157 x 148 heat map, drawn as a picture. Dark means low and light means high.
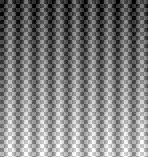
Overall the values sit about 50% of the way up the scale. There are no lone odd cells. The field climbs toward the bottom. Upright stripes repeat 9 times across the table.
